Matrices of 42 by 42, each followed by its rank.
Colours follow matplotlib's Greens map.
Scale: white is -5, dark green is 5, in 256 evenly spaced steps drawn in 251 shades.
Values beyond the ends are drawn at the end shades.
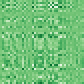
three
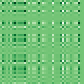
one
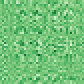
five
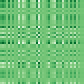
one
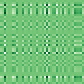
one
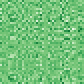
five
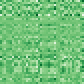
three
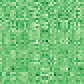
five
